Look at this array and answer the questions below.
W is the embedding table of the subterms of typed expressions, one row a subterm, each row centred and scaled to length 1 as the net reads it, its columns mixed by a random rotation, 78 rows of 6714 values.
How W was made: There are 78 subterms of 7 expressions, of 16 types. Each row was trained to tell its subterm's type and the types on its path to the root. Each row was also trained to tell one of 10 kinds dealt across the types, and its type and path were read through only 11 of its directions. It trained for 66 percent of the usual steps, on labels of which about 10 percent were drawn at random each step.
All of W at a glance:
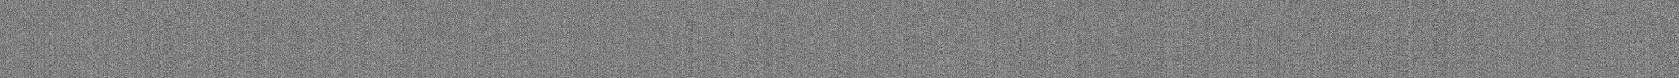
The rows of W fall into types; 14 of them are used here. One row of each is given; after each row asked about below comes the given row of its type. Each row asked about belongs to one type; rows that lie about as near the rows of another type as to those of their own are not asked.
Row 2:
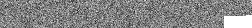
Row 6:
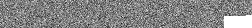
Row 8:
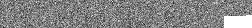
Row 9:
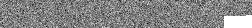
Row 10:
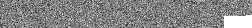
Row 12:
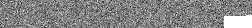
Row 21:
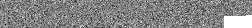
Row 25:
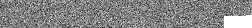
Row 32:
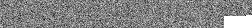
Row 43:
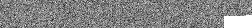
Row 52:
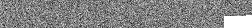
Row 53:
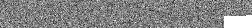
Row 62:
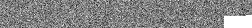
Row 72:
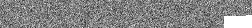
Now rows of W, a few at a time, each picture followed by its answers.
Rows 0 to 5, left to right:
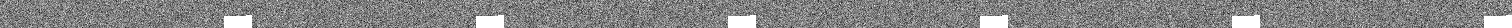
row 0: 53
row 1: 43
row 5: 43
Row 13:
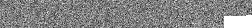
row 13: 32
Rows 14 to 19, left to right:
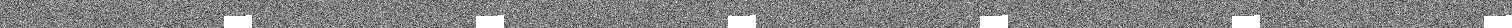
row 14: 12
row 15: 6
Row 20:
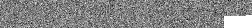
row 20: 62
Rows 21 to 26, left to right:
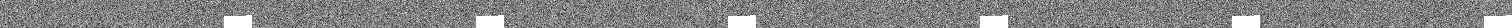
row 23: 32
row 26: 43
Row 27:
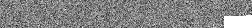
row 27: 32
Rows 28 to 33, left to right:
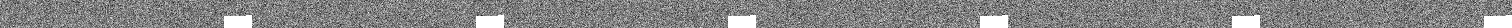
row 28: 62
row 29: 6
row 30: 53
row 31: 52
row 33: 52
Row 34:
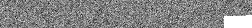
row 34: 52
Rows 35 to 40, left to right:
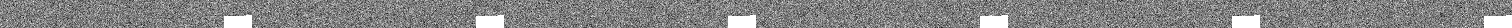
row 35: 8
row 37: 8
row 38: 6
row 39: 62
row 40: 2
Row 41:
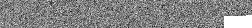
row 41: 2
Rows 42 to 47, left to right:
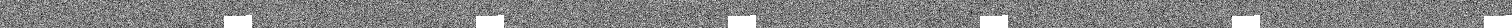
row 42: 6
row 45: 62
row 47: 52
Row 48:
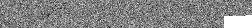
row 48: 6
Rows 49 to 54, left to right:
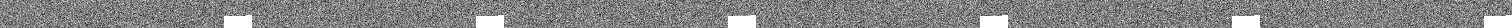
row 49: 21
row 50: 2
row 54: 10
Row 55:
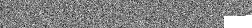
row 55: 43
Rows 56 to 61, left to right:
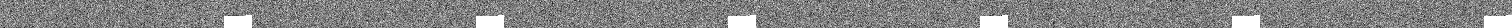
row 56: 8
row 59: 32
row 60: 9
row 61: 21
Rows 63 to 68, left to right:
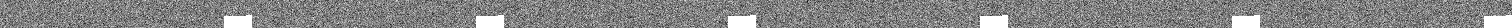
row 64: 2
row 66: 32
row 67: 62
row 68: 52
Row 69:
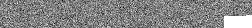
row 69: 8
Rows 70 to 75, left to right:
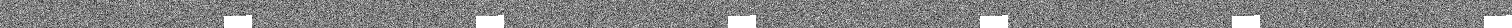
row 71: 43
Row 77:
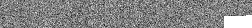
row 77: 8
